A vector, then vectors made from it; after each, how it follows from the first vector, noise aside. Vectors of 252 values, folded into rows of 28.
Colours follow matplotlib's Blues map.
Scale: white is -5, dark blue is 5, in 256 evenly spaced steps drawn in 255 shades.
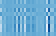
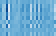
reversed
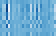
reversed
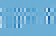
partly zeroed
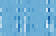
partly zeroed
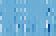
partly zeroed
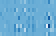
partly zeroed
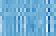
copied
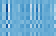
reversed
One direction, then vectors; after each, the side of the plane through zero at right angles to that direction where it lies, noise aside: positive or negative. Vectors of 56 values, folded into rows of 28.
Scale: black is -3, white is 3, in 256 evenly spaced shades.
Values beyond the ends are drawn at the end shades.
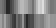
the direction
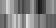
negative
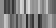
positive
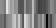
negative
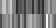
negative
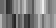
positive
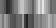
positive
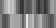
negative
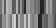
negative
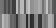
positive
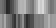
positive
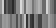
positive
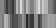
positive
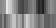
negative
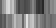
negative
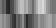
positive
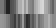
positive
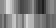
negative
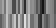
negative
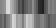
negative
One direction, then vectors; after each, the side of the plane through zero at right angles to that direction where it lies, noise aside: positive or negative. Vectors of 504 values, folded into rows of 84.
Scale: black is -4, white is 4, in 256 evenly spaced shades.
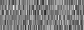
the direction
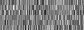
positive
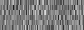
negative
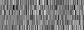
negative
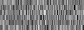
negative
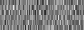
positive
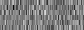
negative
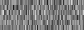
negative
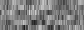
negative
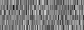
negative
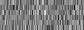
negative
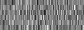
positive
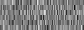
negative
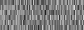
positive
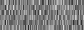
positive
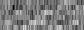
negative
